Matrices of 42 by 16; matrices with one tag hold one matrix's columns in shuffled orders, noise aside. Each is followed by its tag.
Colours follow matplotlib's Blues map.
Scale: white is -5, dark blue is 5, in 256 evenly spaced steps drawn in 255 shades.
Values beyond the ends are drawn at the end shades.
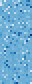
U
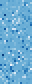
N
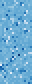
N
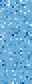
U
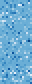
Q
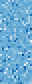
N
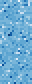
U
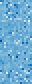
Q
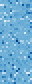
Q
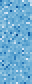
U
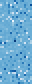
Q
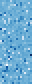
N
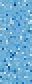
N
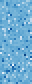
N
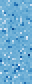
N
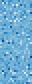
Q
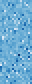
N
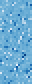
N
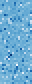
N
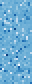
N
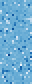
N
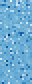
U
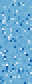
N
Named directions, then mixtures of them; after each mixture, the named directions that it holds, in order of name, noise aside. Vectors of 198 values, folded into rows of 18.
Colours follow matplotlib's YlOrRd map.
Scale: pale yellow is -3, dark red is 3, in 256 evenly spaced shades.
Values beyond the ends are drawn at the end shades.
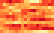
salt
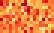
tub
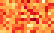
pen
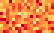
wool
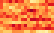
pen, salt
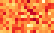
pen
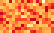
pen, wool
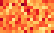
tub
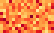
wool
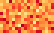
wool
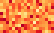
wool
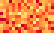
wool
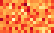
tub, wool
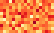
wool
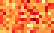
pen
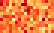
tub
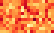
pen, tub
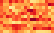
pen, salt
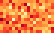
tub, wool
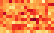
pen, salt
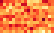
salt, tub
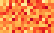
pen, tub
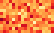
tub, wool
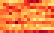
salt
